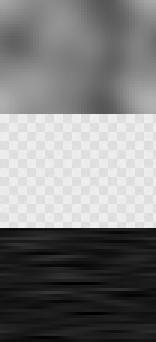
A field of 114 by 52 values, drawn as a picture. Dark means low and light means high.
The table splits into 3 rows of 1 panel. Panel 1,1: middling, smooth. Panel 2,1: very high, checkered, faint in contrast. Panel 3,1: very low, streaked across, faint in contrast.
